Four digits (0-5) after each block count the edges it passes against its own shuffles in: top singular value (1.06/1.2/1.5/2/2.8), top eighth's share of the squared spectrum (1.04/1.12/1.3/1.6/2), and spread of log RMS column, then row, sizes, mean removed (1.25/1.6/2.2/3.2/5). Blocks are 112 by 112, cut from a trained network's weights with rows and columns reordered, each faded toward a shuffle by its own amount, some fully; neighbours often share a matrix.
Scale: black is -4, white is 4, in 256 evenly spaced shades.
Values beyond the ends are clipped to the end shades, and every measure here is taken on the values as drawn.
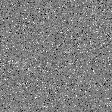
2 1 0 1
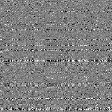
4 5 2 4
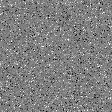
0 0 0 0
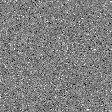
2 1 0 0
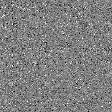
3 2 1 1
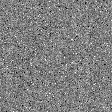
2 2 0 0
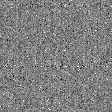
2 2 0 1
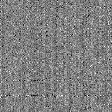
3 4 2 2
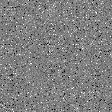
3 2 1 1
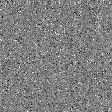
2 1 0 0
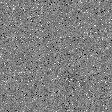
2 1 0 1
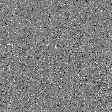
1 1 0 0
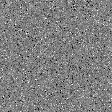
1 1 0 0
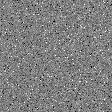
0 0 0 0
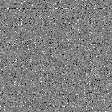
3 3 1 2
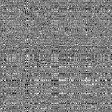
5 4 2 3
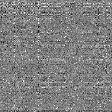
4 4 2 2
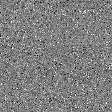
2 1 0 0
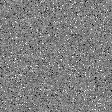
0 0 0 0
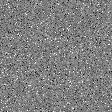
0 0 0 0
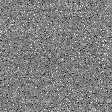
2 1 0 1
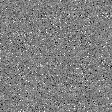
2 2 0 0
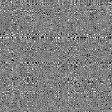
4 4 2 3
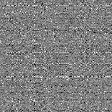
4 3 1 2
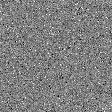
0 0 0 0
